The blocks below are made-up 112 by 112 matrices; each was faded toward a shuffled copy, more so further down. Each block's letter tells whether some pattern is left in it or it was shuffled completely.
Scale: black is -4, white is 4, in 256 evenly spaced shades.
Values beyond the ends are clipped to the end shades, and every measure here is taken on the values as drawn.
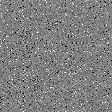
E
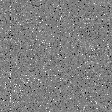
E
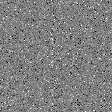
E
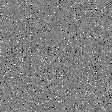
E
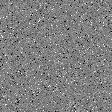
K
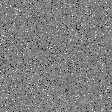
K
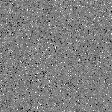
E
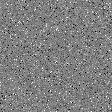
K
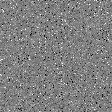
E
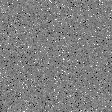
K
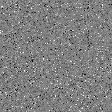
E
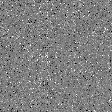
E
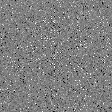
E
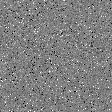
K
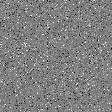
E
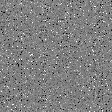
E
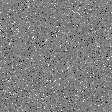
K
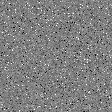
K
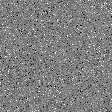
K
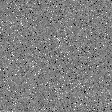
K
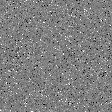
K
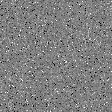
E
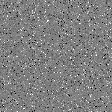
E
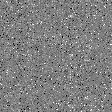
E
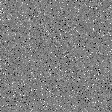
E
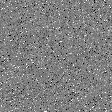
K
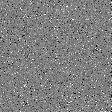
E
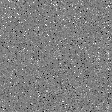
E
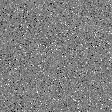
K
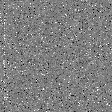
E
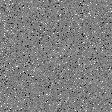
E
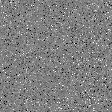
E
